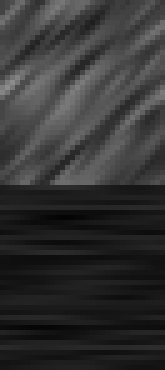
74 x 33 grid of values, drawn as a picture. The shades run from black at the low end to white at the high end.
The table splits into 2 rows of 1 panel. Panel 1,1: low, slanting up to the right. Panel 2,1: very low, streaked across, faint in contrast.
